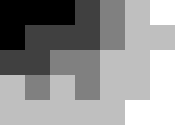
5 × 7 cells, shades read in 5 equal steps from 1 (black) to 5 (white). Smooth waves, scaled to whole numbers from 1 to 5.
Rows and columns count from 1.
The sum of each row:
17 18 23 27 30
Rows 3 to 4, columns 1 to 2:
2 2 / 4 3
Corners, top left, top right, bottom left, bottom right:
1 5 4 5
